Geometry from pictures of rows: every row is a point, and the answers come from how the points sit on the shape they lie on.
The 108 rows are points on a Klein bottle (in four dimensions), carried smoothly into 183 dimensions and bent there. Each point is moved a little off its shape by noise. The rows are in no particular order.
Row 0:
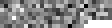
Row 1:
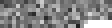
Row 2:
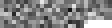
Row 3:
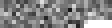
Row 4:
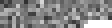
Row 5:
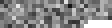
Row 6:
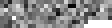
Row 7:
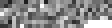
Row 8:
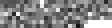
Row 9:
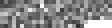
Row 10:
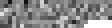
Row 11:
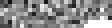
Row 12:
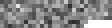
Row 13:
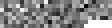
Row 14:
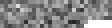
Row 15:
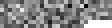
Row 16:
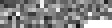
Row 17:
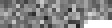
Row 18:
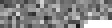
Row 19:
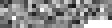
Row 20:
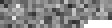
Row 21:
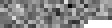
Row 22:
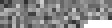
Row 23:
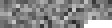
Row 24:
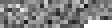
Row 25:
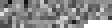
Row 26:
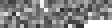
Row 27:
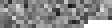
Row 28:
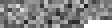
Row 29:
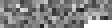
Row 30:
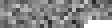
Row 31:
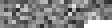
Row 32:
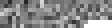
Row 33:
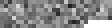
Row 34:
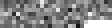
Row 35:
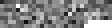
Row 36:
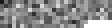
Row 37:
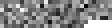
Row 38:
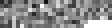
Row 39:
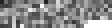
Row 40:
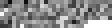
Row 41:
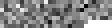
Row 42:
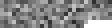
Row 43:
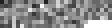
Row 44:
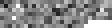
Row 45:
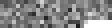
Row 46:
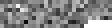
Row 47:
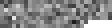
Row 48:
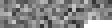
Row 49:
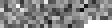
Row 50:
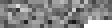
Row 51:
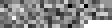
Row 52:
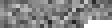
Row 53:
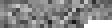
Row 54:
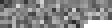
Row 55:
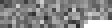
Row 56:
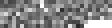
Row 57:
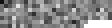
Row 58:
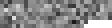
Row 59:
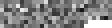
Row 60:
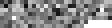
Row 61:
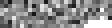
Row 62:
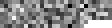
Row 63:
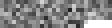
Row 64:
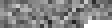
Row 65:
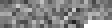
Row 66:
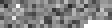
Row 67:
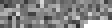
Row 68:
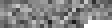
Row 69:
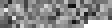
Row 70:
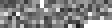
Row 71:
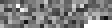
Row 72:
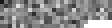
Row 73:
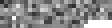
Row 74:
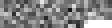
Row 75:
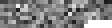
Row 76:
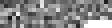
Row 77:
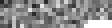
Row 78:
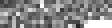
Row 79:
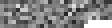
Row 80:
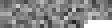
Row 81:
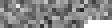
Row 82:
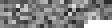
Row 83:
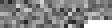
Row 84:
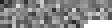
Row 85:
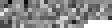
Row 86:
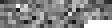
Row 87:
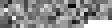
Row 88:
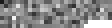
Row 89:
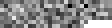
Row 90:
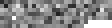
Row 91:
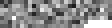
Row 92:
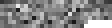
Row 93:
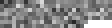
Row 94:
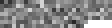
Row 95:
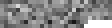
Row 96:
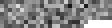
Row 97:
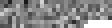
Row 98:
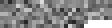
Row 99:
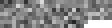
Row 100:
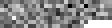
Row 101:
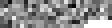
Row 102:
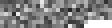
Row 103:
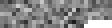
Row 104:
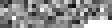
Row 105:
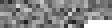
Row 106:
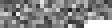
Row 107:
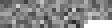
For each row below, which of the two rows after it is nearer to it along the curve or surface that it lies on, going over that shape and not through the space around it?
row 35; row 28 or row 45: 28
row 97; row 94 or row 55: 55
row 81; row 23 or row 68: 68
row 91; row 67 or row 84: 84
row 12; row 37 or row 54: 37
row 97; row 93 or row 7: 7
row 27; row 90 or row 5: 5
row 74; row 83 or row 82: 82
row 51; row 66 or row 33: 33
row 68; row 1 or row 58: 1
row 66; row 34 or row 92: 92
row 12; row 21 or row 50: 50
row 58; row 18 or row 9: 18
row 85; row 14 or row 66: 66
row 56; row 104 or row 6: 104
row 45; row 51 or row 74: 74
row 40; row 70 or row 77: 77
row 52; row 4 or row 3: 3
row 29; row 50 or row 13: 13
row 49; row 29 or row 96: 29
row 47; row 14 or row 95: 14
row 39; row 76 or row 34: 76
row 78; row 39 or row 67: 39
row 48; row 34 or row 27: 34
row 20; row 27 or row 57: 27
